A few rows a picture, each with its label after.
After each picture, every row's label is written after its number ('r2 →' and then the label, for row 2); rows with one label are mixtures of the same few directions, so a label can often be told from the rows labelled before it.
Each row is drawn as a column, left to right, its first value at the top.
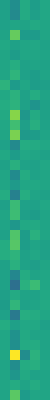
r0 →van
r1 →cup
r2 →cup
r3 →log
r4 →van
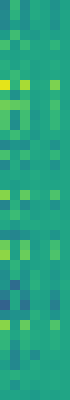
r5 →van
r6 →log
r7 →van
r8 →cup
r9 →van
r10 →van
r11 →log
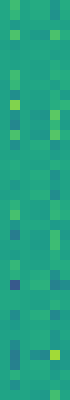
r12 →van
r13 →log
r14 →log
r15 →cup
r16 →cup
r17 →cup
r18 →log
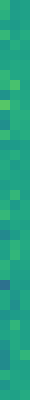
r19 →log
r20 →van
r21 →cup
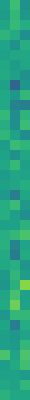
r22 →cup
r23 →van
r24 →log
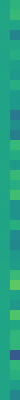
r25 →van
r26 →cup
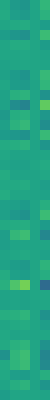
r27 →cup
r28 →log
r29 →log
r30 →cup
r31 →log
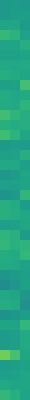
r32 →cup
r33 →cup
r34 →van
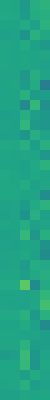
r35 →cup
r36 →cup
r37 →log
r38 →log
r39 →van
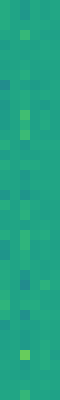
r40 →van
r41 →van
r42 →cup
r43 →van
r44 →log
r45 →cup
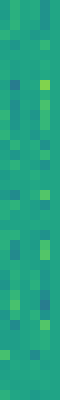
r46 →cup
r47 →van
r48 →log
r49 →cup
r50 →van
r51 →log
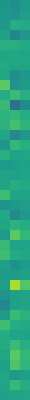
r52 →van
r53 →log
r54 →log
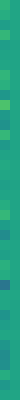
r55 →log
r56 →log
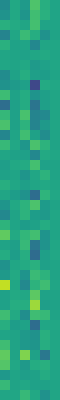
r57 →log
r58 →van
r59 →cup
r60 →van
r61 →cup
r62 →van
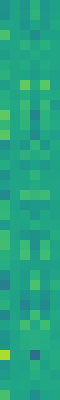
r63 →cup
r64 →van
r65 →van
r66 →cup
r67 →van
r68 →log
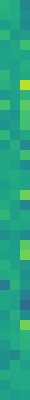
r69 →log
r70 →cup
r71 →van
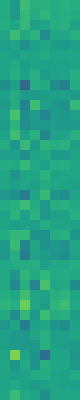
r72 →van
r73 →cup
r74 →van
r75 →log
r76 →cup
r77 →van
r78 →van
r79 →log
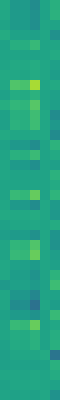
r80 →log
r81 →van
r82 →van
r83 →van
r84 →cup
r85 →cup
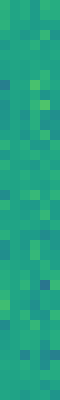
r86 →van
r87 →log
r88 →cup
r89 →van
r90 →log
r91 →cup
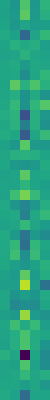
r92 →cup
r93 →van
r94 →cup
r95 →van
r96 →log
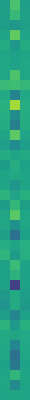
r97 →van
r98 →log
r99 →van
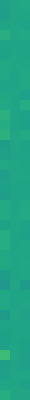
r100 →cup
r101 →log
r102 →log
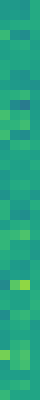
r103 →cup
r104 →log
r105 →log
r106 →van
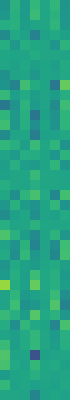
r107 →log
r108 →van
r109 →van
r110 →cup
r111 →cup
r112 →van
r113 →van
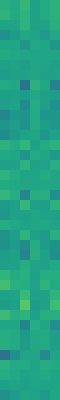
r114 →cup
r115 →cup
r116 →van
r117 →van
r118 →cup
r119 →van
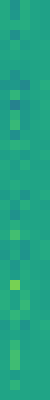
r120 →van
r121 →log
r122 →van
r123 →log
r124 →van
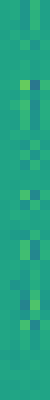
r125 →cup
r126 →log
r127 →van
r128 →van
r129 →van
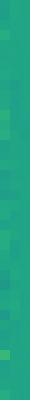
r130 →cup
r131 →van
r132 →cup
